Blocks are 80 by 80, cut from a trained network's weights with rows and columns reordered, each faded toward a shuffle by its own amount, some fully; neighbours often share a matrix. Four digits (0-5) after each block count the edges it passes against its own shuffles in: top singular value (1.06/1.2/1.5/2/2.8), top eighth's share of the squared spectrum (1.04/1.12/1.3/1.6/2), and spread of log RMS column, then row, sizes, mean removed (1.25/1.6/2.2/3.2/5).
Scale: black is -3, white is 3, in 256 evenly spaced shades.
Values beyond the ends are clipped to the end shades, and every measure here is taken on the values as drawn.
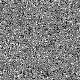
2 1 0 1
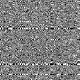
4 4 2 3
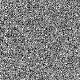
2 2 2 1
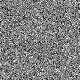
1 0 0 0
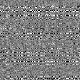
4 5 1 4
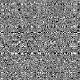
4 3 1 3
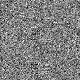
3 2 0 1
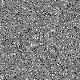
2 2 0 1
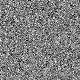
1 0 0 0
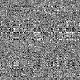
4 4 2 3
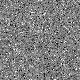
0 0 0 0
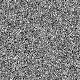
0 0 0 0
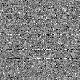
4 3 0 2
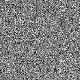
3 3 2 1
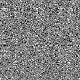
3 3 0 2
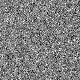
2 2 0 0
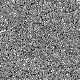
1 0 0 1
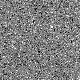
2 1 0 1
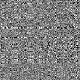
4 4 2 3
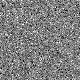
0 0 0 0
